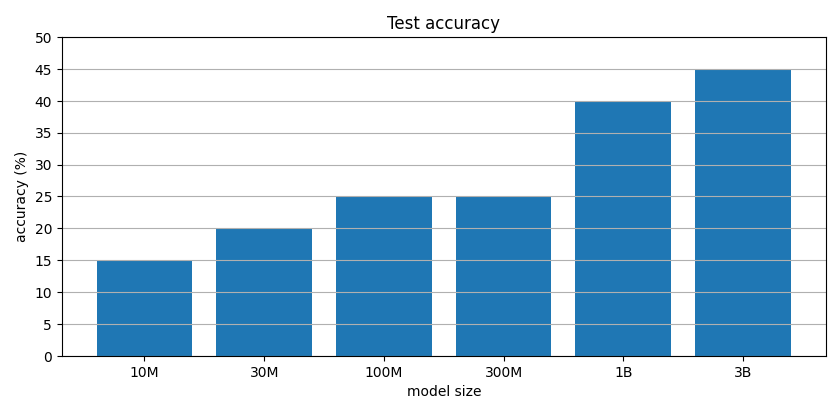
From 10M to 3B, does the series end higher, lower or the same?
higher
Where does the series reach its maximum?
3B
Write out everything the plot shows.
Title: Test accuracy
x-axis: model size, ticks 10M 30M 100M 300M 1B 3B
y-axis: accuracy (%), ticks 0 5 10 15 20 25 30 35 40 45 50
Values:
15 20 25 25 40 45
